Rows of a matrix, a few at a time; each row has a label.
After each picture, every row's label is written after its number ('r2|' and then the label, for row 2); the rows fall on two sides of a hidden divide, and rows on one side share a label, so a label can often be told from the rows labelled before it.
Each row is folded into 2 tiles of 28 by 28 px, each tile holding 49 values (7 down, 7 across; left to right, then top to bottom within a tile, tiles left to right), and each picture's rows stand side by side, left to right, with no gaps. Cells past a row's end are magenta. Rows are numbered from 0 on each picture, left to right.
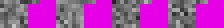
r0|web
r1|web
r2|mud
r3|web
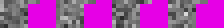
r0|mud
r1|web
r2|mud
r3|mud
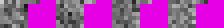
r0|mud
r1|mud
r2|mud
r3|web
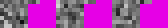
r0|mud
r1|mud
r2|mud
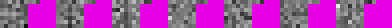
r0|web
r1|mud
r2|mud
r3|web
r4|web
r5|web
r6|mud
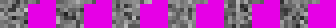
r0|mud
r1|mud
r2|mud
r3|web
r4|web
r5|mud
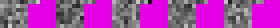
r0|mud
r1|mud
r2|mud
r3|mud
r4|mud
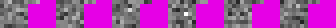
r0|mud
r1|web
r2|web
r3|mud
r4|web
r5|mud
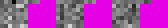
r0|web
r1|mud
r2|mud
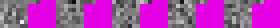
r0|web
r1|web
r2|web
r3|web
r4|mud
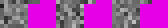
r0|web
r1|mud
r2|web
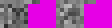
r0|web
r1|web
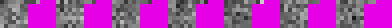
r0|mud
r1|web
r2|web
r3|web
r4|mud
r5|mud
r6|mud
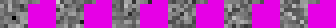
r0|mud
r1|mud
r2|web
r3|mud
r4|web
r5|web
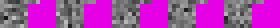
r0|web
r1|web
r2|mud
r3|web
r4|web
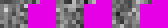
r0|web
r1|web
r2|mud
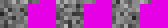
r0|mud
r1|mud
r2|web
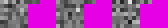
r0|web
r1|mud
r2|web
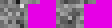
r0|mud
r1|web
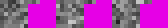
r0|web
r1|web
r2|mud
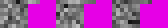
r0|mud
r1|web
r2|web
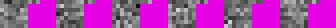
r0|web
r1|mud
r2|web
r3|web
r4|mud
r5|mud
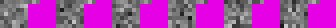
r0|web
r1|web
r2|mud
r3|web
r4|web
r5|web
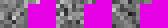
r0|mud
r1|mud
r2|web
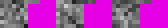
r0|web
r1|mud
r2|web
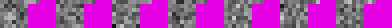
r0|web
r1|web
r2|web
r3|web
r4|web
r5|mud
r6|mud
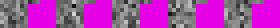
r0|mud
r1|mud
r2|web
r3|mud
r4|web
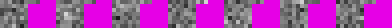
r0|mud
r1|web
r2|web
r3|mud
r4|web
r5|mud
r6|web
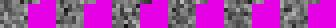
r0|mud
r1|mud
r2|mud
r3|mud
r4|mud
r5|mud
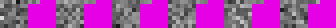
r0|mud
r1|mud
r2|mud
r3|web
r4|web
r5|mud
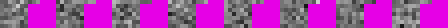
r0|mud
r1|web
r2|mud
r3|mud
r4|mud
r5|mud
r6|mud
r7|web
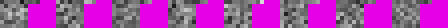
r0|web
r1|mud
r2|web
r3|mud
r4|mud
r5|mud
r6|web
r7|web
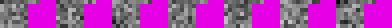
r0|web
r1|mud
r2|mud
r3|web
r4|mud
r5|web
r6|web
